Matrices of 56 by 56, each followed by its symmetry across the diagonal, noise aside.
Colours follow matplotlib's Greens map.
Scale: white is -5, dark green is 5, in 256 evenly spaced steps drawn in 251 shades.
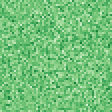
neither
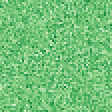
antisymmetric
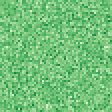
symmetric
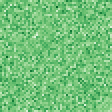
symmetric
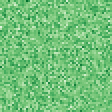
antisymmetric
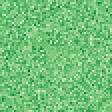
symmetric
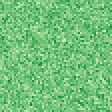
antisymmetric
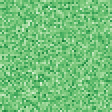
neither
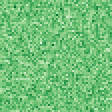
neither
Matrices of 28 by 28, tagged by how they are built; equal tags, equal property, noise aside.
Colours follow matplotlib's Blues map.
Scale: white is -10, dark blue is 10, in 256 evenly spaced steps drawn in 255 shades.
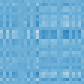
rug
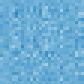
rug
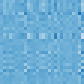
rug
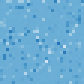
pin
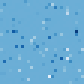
pin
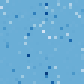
pin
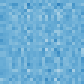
rug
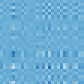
rug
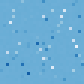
pin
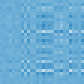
rug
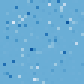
pin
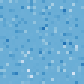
pin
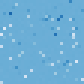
pin
